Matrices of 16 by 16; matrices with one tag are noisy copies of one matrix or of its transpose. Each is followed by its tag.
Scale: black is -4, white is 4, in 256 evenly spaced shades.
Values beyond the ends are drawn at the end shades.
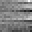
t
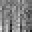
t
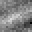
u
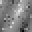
u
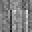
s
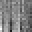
t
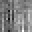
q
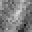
u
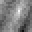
u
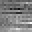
q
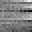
t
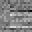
s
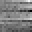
t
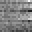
t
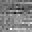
q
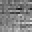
q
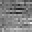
q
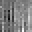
q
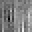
q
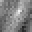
u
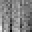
t
